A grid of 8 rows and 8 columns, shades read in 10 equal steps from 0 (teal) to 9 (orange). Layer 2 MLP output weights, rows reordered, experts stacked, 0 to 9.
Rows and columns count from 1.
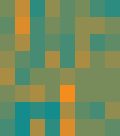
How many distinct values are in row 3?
5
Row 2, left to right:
3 8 2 4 3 5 5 4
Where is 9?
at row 6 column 5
